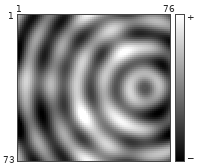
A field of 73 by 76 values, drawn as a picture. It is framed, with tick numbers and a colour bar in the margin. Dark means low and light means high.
Concentric rings centre on the middle right. The ninth with the highest average is the bottom middle. On average the colour sits 50% of the way up the scale. There are no lone odd cells.
